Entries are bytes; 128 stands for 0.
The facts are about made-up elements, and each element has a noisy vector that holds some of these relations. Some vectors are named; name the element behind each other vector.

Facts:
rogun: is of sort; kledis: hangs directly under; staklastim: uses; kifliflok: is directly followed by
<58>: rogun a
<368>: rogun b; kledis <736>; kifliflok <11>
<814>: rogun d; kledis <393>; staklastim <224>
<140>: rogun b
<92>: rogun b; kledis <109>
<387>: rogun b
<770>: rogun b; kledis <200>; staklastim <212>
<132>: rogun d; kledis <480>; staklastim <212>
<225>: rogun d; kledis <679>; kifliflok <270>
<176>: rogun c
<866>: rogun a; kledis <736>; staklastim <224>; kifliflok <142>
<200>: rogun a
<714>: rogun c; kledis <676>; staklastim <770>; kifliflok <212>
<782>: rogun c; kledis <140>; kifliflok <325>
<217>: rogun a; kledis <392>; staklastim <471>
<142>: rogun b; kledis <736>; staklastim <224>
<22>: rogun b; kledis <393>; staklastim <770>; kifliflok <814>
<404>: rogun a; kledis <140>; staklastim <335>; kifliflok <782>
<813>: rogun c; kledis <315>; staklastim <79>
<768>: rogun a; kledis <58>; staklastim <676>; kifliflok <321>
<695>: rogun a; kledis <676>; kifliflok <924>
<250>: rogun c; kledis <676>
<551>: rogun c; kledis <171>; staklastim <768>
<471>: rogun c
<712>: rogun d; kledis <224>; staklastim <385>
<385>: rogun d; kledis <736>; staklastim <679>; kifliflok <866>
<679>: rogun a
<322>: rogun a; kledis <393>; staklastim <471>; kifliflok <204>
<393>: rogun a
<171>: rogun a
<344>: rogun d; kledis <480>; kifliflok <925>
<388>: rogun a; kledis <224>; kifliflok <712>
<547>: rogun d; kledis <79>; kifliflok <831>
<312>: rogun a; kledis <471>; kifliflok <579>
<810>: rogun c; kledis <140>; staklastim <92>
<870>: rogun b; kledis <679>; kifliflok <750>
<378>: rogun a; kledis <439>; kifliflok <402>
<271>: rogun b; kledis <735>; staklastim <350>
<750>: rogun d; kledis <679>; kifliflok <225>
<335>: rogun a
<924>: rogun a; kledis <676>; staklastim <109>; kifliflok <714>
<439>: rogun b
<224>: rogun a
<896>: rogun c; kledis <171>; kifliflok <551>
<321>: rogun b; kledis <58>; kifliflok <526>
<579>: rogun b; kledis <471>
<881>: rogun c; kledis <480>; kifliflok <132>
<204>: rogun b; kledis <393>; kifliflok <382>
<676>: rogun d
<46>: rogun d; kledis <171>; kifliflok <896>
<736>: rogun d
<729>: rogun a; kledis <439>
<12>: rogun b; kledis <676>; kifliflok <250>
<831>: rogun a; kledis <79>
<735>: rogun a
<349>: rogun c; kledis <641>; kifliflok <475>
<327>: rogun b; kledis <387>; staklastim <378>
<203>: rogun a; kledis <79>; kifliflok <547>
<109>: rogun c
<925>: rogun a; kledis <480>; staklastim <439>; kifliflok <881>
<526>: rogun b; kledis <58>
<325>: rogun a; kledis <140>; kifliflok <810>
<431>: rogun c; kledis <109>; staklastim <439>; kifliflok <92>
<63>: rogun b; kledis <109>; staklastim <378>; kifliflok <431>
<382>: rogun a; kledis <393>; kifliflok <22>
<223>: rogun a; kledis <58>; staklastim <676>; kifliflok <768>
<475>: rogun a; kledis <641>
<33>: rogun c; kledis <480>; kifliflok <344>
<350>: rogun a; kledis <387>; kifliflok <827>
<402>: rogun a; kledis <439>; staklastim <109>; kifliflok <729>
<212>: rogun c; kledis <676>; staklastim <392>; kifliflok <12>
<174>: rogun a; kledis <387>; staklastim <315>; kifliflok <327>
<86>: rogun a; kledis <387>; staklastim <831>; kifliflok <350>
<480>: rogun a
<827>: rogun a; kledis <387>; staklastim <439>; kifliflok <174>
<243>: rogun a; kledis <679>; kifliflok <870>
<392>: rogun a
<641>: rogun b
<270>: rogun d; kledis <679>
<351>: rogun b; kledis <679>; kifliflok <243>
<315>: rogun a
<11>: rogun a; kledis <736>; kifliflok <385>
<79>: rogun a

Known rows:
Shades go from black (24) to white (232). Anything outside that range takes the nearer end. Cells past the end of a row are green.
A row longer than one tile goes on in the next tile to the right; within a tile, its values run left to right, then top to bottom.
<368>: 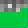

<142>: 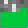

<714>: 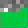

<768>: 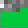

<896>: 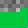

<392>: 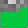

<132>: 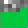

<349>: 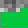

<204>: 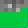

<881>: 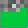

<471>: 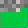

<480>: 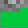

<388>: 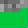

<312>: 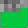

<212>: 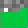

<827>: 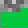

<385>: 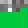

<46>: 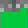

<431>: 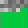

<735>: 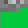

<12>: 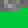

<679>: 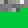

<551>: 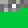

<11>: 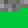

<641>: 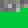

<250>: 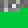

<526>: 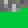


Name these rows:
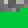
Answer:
<750>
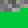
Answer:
<870>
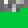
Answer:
<270>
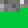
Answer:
<243>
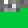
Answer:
<814>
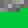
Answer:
<676>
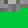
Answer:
<393>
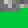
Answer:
<770>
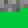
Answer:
<217>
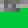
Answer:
<86>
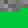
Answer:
<382>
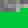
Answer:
<387>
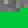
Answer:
<547>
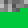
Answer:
<322>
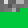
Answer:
<225>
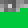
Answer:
<351>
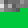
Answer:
<223>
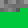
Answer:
<402>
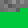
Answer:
<325>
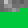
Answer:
<22>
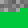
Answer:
<813>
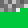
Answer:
<439>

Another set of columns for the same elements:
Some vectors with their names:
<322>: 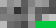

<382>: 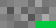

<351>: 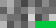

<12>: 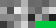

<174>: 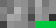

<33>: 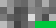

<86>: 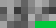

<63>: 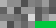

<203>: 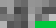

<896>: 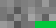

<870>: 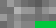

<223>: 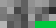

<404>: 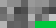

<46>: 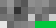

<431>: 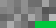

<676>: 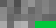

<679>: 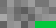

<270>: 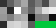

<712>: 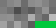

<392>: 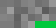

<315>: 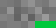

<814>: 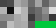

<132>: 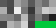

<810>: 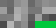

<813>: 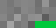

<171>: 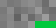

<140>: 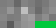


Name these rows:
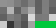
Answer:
<368>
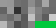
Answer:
<349>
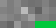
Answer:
<271>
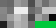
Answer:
<327>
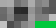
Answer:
<695>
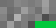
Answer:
<551>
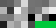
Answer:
<250>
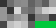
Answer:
<225>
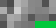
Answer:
<866>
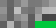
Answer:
<881>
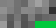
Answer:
<768>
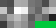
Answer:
<142>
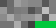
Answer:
<385>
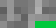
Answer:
<350>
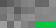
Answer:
<736>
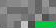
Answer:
<714>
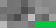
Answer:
<344>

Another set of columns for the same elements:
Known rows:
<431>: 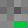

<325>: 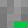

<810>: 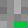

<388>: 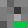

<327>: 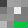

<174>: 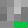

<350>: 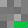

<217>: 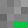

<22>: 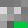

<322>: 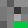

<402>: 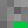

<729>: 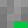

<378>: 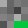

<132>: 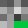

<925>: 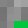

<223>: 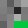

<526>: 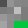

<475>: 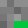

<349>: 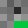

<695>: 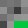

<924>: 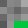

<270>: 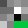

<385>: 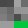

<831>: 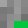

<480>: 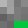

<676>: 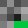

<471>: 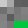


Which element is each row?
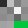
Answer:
<12>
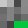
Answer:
<679>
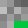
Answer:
<212>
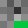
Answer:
<33>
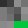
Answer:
<712>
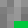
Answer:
<382>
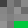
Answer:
<271>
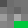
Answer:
<204>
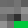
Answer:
<736>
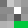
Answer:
<250>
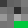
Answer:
<63>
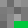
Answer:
<11>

